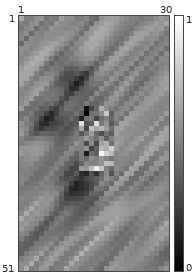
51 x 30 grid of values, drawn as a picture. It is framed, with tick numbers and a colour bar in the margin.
An odd patch, rougher than its surroundings, sits in the centre. Values change most from cell to cell in the centre. There are three dips.
